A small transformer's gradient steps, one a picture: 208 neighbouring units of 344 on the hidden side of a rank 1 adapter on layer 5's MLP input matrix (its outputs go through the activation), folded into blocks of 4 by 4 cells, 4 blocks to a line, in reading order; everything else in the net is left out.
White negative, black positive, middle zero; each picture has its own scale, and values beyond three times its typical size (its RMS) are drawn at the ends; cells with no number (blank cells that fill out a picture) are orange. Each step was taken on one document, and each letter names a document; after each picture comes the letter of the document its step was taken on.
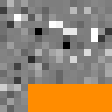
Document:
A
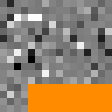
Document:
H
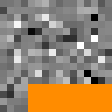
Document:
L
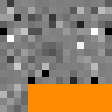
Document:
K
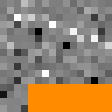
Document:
H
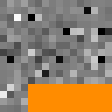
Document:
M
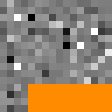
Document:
A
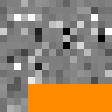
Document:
A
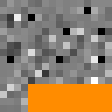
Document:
M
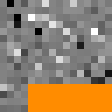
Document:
L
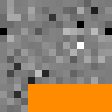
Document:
K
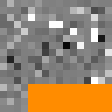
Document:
A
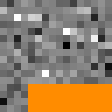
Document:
H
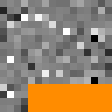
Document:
H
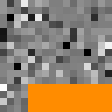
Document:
H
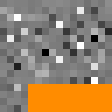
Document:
K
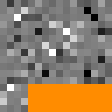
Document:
L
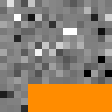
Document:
L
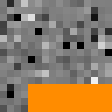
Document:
H
